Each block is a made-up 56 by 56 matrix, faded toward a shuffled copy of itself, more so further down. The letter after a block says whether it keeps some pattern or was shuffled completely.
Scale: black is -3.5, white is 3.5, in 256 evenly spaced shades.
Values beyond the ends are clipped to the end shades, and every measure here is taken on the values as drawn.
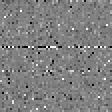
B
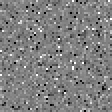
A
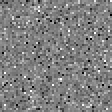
A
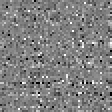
B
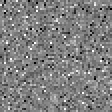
A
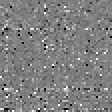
B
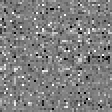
B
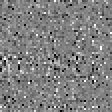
B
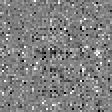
B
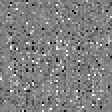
B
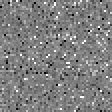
A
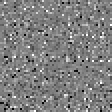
B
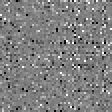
B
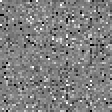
B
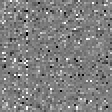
B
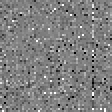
B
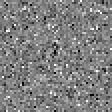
B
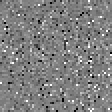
B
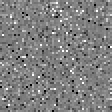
A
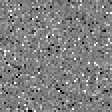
A
